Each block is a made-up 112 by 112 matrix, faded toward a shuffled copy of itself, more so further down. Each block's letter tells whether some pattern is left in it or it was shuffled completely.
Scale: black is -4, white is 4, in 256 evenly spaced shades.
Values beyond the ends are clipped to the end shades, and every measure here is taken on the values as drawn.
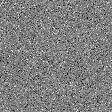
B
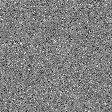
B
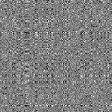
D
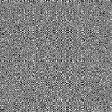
D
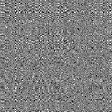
D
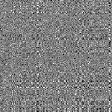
D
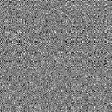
D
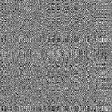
D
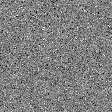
B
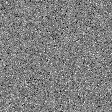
B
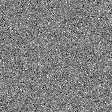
B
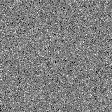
B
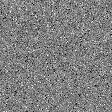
B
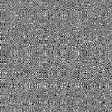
D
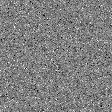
B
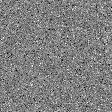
B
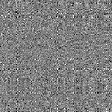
D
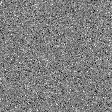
B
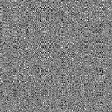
D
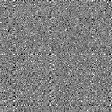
D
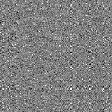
D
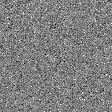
B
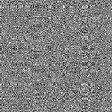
D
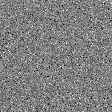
B
